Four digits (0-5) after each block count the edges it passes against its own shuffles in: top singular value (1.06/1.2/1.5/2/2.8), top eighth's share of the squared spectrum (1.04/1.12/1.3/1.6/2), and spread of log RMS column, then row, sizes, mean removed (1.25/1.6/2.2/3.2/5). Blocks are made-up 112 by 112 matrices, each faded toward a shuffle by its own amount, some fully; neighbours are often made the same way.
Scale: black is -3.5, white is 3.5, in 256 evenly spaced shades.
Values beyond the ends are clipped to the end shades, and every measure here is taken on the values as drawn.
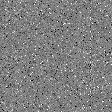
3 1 0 0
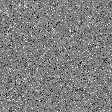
2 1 0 0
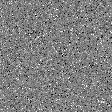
2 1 0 0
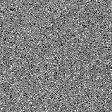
3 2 1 1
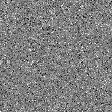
3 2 0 0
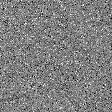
1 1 0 0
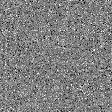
3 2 0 1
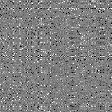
5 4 2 3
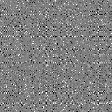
5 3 2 3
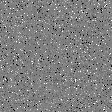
2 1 0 0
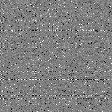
5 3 1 2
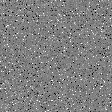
3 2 0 0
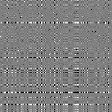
5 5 4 4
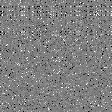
4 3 1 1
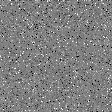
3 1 0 0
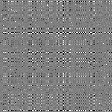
5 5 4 4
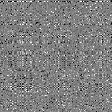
5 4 2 3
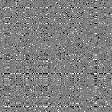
5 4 2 3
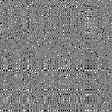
5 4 3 3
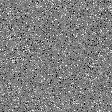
2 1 0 0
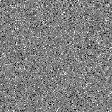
4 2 1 1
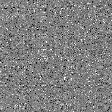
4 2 1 1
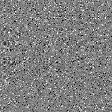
4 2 1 1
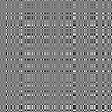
5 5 5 5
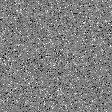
2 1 0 0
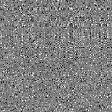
5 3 2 2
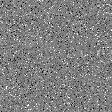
3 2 0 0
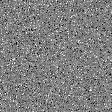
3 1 0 0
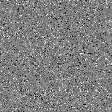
3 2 0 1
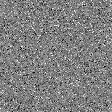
3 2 0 0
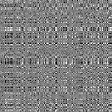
5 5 4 4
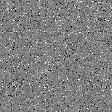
3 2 0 1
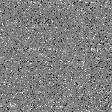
3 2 0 2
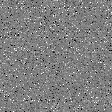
3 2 0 1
